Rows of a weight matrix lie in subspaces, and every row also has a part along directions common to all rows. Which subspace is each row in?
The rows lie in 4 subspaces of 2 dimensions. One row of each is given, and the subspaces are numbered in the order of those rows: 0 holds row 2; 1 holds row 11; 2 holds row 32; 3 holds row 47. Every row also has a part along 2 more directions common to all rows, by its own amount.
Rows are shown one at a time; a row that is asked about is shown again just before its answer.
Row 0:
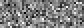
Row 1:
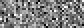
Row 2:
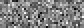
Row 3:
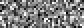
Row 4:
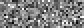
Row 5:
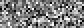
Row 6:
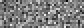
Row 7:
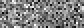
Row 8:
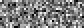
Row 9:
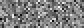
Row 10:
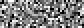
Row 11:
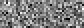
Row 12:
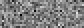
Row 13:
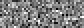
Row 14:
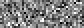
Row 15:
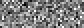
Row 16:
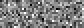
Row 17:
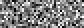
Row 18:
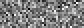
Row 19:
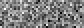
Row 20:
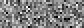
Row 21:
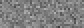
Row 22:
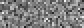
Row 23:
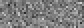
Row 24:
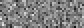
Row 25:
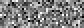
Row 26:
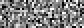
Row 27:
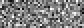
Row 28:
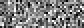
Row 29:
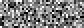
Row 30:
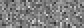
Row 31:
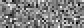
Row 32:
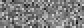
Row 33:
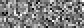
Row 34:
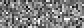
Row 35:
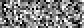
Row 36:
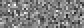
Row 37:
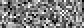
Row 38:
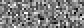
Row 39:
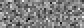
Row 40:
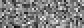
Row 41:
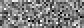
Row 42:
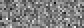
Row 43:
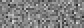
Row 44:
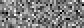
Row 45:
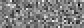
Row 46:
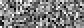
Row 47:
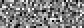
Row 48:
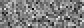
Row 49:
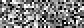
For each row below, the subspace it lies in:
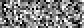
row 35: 1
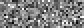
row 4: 2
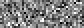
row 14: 1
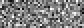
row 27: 3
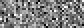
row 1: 1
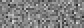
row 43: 2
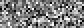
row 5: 1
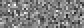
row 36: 2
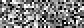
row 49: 2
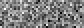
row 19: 0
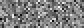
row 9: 1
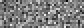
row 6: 0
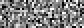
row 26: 3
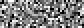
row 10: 3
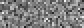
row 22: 3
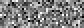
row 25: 0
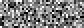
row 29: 0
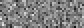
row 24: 3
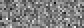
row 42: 3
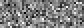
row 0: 1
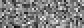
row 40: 2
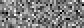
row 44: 0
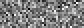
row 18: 1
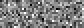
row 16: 1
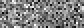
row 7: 2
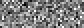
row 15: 0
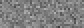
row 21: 2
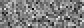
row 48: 1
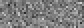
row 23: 1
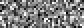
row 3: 3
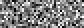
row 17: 0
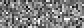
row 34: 1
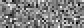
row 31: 2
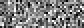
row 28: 0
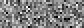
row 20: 1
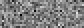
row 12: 0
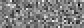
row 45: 2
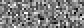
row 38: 2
